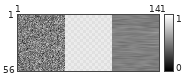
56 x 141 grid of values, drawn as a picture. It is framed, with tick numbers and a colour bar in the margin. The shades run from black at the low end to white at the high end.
It is made of 1 by 3 panels. Panel 1,1: middling, fine-grained, strong in contrast. Panel 1,2: very high, checkered, faint in contrast. Panel 1,3: middling, streaked across, faint in contrast.
